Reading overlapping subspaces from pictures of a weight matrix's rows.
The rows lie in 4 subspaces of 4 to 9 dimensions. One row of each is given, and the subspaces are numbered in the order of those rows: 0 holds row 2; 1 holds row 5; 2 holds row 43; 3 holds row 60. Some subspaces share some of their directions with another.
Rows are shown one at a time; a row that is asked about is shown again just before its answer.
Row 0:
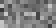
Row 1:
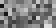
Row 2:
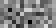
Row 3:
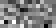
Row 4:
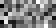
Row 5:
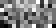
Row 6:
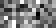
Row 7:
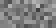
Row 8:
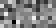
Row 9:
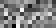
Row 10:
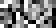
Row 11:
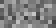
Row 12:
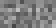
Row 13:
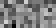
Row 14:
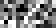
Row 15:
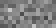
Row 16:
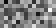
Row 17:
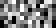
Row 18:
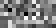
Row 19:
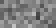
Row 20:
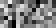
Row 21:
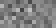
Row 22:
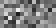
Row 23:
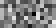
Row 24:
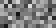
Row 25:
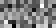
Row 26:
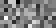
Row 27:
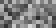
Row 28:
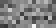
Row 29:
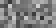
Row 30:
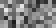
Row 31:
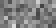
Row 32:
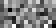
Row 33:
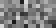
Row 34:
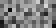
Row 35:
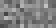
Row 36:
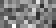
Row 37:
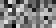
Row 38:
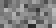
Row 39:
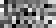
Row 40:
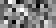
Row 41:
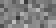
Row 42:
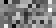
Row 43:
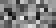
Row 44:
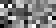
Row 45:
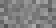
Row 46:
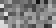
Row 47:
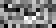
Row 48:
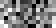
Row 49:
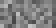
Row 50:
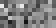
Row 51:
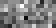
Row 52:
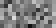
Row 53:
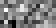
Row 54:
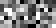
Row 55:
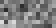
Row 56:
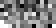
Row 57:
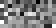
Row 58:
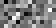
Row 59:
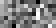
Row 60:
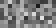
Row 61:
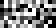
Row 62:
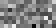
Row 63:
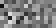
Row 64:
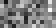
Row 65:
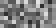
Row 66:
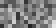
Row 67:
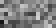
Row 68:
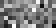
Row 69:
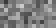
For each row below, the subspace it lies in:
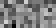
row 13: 0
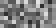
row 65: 0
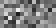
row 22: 2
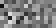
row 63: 2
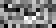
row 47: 0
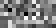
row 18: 0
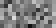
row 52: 3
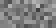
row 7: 3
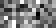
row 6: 3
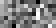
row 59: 3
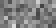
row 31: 3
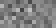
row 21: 0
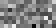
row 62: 0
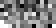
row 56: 1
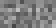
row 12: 0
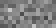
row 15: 0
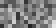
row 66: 3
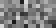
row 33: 3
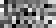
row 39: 2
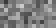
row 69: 2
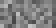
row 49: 3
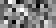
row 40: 0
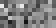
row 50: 2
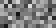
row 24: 2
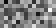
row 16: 2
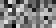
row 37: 0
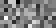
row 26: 0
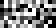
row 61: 2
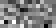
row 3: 0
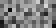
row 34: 0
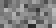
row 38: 3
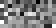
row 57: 0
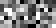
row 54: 2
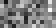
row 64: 2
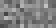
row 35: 0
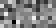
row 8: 0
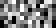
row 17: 0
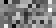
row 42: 2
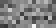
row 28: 0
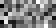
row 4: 1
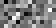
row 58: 2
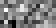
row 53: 1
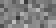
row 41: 3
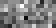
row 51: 1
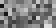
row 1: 0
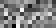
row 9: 0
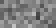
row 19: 1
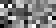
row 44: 2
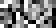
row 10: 3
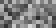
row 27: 2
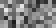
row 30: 1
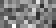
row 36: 1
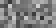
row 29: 3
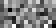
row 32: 0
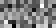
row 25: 1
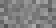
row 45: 0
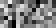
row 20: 3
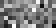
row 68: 1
